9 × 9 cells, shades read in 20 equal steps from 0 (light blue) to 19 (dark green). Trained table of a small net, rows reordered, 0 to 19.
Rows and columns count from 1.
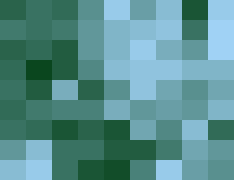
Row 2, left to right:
12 13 12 8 4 3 2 13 0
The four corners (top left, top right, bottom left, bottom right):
15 1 3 9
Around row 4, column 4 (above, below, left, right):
8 15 16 3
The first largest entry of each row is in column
8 2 3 2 2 1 3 5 5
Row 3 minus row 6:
1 2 5 -3 -1 -7 -2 0 -4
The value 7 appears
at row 1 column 6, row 6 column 7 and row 9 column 8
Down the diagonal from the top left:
15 13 16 10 9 8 10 6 9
